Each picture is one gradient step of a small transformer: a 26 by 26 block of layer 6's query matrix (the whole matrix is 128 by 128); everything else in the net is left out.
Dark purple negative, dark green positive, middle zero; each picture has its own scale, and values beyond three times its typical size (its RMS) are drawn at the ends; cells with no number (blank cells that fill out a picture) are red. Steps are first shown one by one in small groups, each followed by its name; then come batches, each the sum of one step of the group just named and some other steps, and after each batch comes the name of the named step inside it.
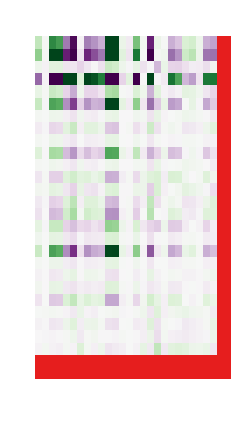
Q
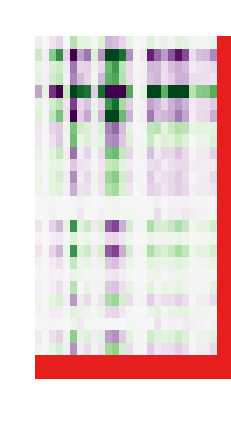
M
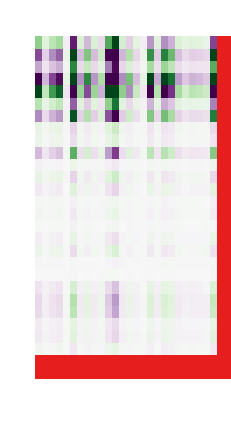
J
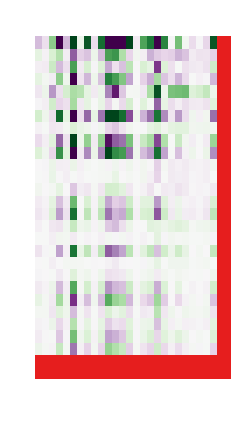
M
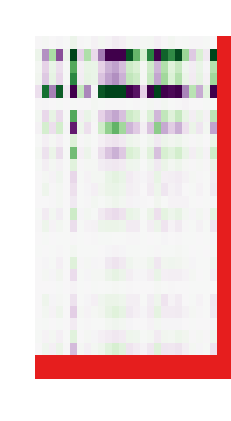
M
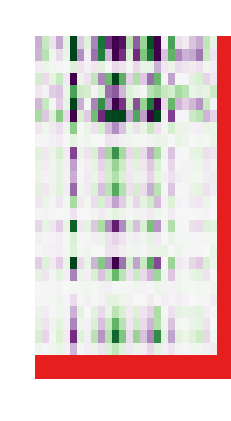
M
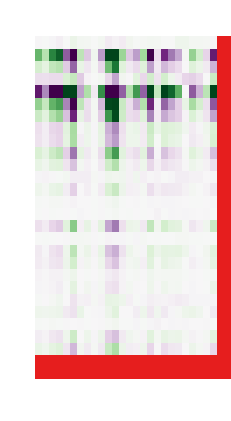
M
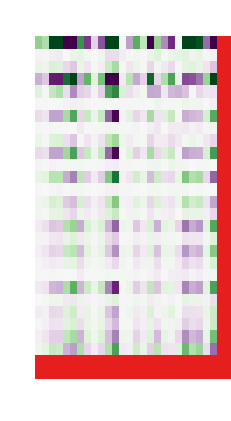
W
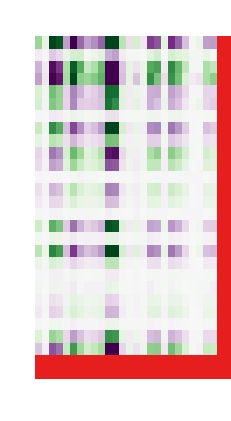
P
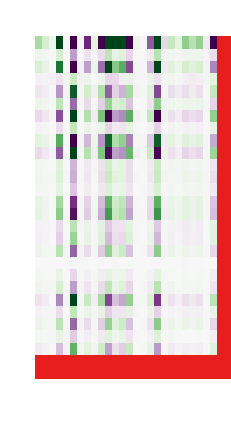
W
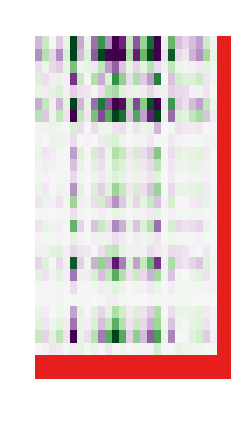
P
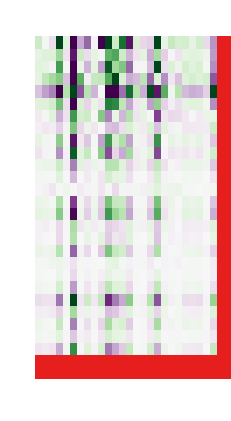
P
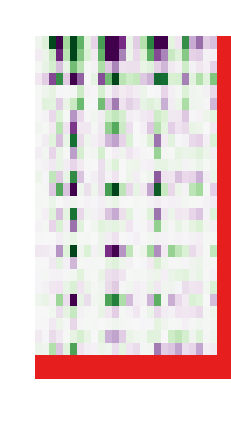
W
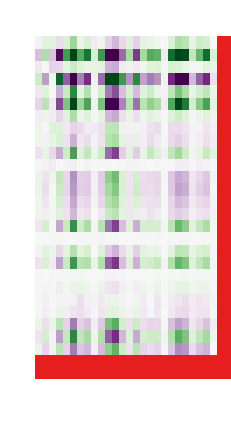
P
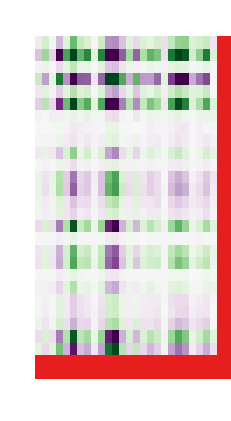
W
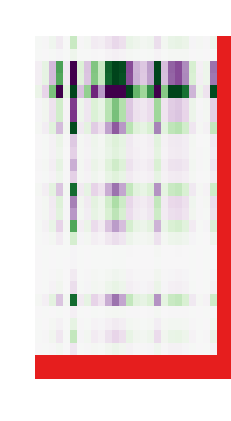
W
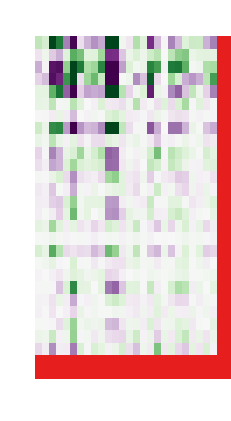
P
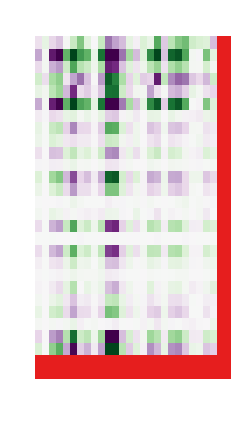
W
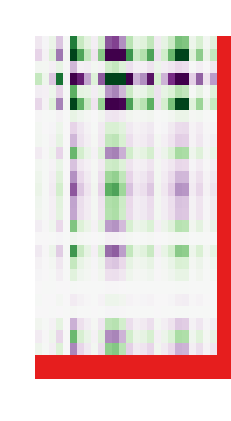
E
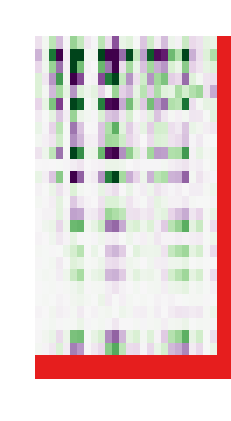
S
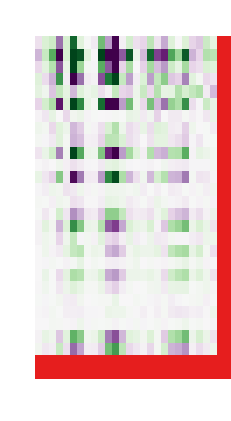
S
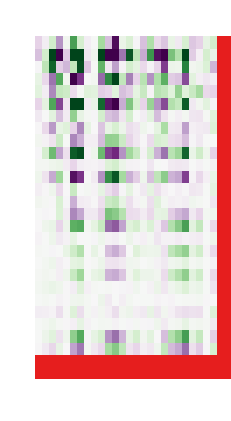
S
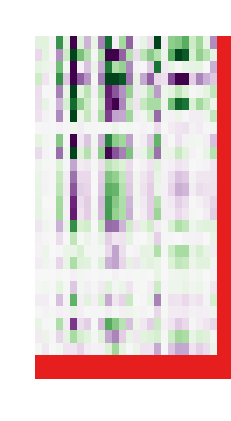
E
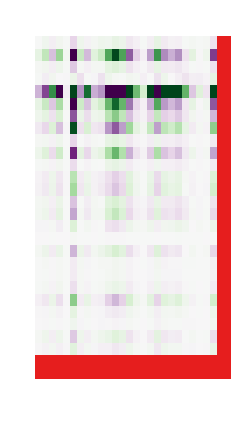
E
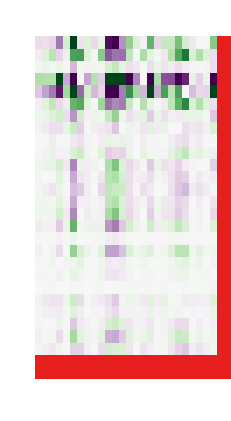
E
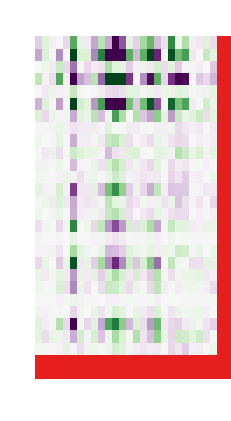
E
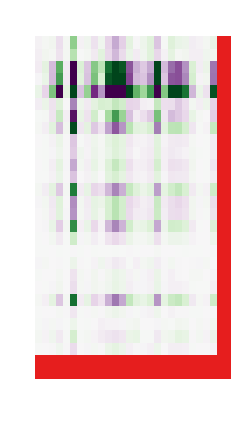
S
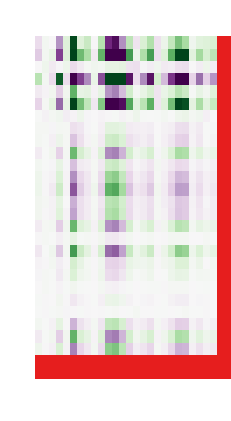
E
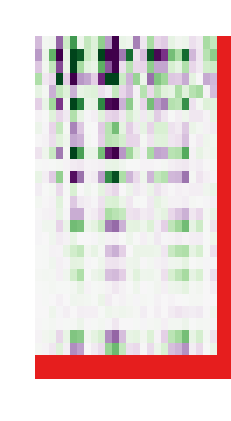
S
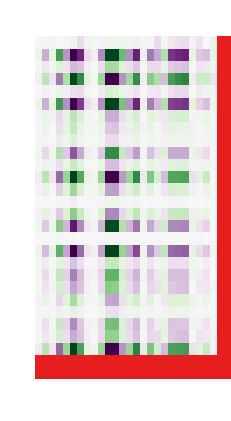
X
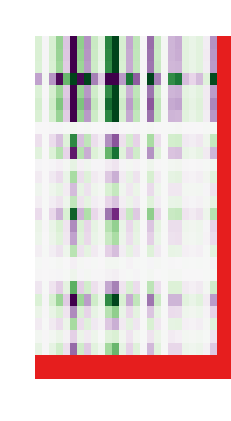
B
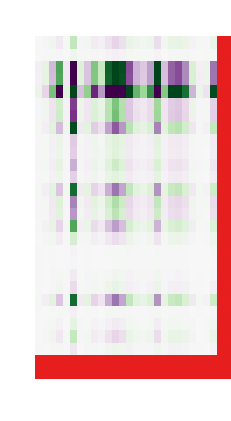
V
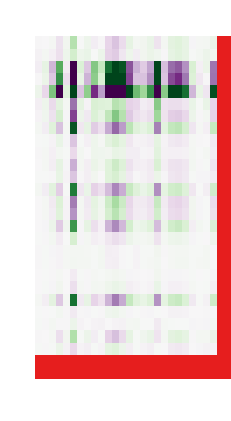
V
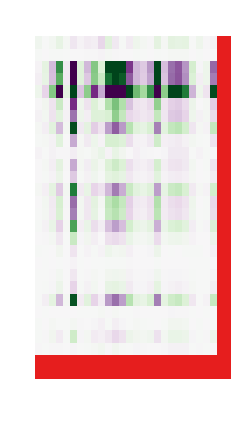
V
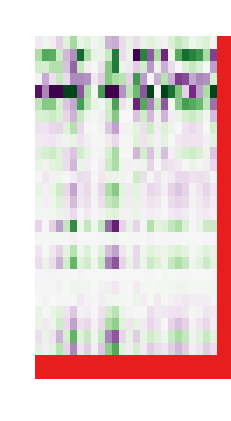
X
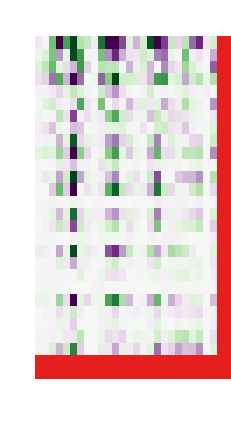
B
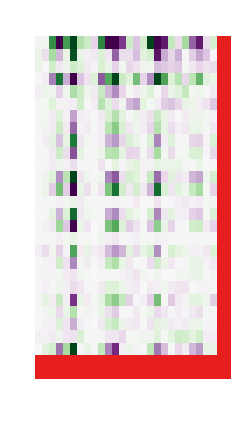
X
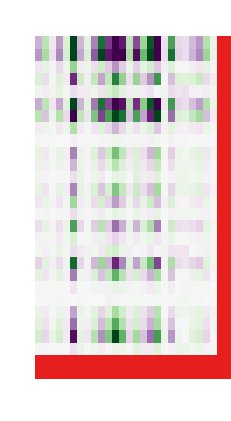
X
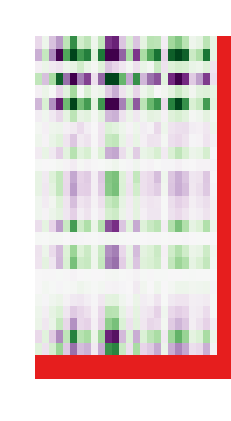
X
